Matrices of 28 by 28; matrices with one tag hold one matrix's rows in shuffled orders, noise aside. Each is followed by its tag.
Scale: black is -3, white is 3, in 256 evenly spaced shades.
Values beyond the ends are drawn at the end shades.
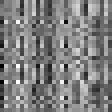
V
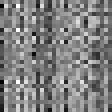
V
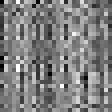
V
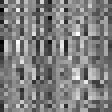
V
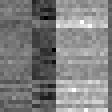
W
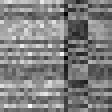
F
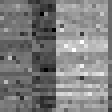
W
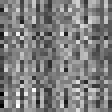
V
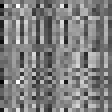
V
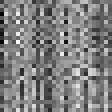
V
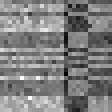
F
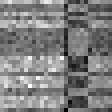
F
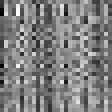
V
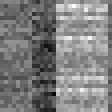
W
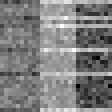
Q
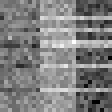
Q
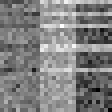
Q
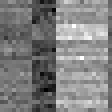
W
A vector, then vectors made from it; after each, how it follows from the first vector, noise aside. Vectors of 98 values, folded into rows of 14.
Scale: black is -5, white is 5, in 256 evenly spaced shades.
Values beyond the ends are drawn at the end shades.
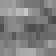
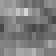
copied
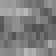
copied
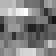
scaled up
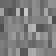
sign-scrambled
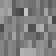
sign-scrambled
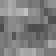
copied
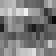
scaled up
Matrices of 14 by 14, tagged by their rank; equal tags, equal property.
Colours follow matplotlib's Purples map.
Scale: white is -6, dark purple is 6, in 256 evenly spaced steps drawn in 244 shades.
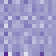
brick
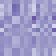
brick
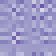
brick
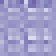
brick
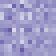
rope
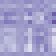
brick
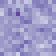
rope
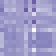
brick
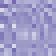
rope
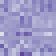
rope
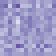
rope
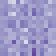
rope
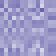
brick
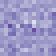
rope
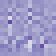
rope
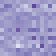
rope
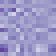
brick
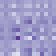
brick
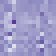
rope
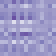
brick
